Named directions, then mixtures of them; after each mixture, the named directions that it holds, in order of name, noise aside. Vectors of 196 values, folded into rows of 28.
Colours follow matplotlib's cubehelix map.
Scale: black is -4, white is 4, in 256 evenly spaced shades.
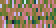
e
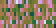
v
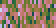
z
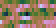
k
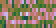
e, k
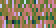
e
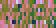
e, v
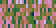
v, z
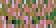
e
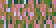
e, v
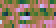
k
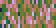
z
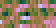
k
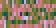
e, k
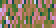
e, z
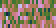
k, z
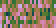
k, z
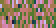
e, v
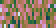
e, z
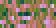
k, z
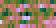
k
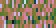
e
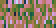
e, v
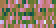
k, v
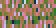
e
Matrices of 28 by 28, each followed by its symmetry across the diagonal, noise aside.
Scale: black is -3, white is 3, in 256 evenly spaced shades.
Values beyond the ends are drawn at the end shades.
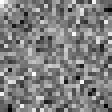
symmetric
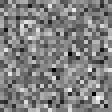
symmetric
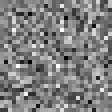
antisymmetric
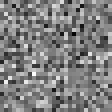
antisymmetric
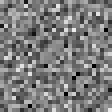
symmetric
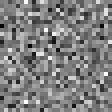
antisymmetric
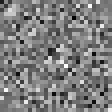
symmetric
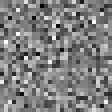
antisymmetric
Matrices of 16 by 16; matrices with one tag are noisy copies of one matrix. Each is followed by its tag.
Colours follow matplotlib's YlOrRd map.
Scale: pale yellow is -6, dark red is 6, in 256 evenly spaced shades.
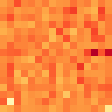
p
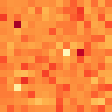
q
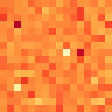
q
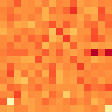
p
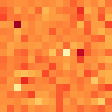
q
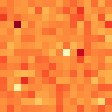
q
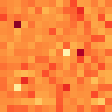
q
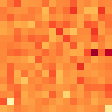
p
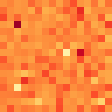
q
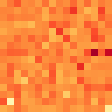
p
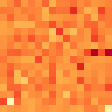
p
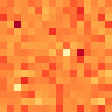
q
